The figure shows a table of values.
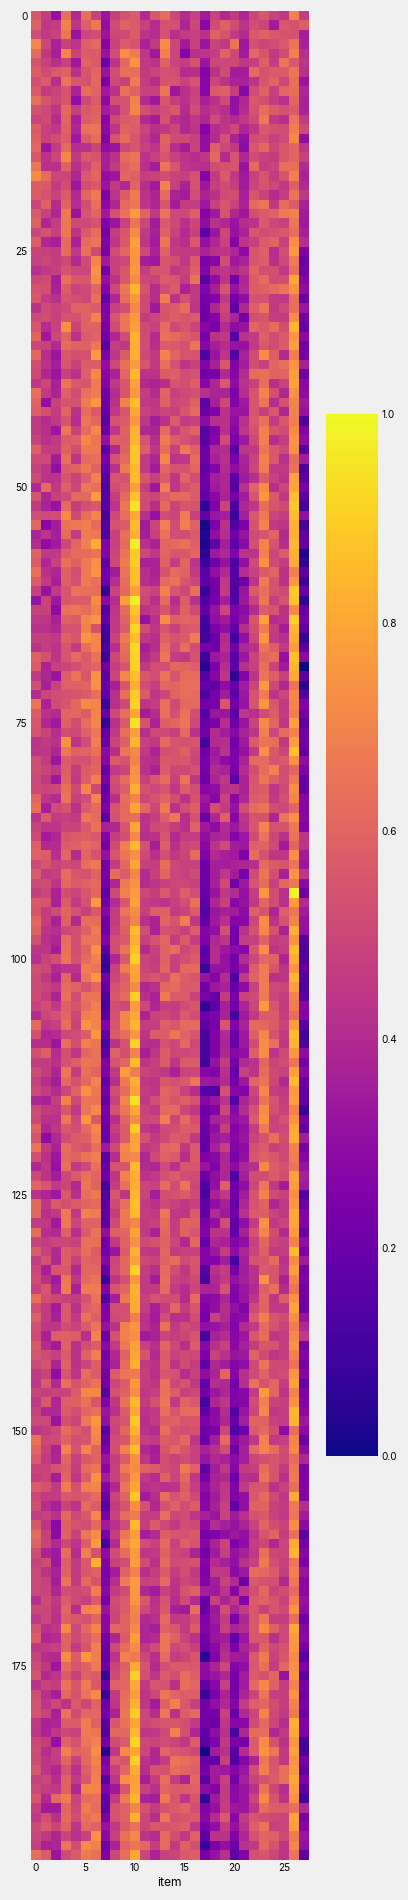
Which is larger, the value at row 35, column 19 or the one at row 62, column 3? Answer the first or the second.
the second
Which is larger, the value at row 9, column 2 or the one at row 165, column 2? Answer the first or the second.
the first
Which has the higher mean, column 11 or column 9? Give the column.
9
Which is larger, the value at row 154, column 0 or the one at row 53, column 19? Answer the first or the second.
the first
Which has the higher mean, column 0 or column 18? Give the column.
0
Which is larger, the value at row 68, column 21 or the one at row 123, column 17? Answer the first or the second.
the first
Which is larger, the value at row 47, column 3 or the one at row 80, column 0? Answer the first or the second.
the first
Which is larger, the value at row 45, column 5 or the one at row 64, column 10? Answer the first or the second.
the second
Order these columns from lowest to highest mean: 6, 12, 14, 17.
17, 12, 14, 6
